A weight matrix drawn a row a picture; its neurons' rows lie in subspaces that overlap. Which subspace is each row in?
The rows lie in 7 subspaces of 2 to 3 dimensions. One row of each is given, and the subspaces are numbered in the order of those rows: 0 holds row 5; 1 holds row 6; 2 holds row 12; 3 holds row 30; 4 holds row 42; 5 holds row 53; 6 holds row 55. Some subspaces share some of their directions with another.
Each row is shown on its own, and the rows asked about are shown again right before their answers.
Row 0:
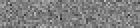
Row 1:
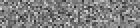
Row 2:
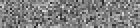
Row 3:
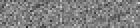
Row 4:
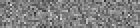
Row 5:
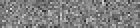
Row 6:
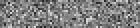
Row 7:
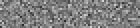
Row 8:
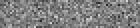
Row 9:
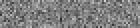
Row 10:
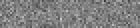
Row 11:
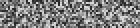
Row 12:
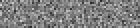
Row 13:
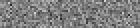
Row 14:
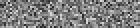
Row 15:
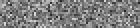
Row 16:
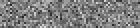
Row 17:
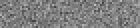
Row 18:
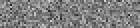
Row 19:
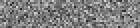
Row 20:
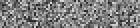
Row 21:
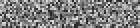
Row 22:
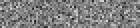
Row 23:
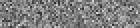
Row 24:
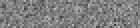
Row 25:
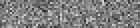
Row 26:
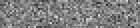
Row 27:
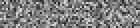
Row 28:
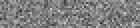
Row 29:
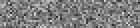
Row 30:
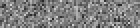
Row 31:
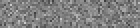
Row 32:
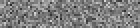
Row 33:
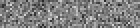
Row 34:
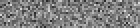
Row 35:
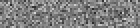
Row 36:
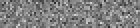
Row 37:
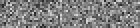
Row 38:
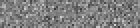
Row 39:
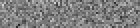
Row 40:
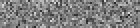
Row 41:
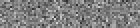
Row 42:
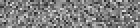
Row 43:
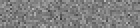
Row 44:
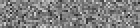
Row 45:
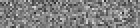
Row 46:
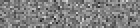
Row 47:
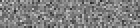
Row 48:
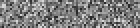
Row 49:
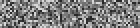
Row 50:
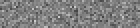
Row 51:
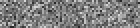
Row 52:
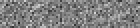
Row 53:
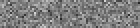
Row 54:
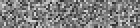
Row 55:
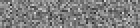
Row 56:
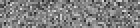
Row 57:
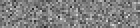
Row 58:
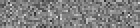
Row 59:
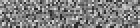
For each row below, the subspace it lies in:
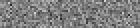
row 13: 6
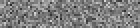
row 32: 4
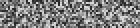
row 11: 5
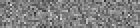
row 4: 6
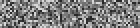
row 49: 2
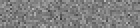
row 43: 1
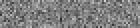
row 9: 2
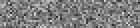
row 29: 0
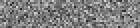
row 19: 4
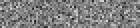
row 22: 4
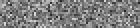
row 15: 0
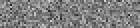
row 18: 1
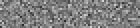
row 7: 4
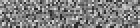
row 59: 3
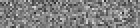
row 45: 6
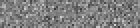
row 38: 3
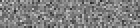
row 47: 2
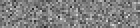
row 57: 4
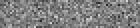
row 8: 1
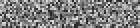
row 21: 3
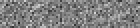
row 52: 6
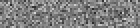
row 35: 6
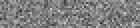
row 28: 5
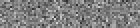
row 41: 1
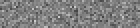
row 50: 4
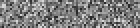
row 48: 3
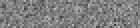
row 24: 3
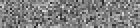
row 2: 0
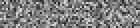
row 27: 5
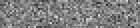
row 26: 1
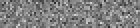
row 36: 5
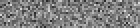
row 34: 0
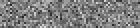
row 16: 5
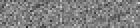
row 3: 6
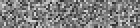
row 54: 0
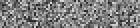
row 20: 0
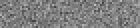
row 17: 0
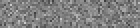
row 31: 3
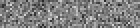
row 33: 3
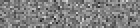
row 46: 1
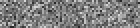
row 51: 6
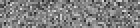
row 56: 4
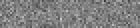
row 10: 2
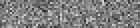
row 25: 0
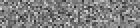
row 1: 4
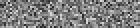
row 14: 2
